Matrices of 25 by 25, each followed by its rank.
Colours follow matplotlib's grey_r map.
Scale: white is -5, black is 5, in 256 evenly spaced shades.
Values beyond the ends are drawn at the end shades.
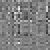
three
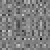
three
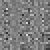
five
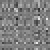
three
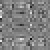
three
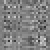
three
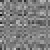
three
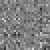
five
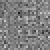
five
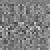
five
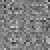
five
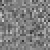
five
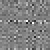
three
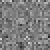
five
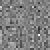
five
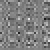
three
